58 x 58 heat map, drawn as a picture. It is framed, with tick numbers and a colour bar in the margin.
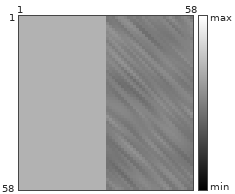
The table splits into one row of 2 panels. Panel 1,1: high, flat. Panel 1,2: middling, slanting down to the right, faint in contrast.
